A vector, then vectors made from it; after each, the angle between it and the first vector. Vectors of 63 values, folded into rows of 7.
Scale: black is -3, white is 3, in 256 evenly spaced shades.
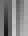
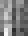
nearly opposite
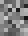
orthogonal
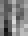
nearly parallel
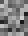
orthogonal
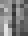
nearly opposite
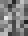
partly opposed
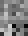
partly opposed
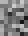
orthogonal
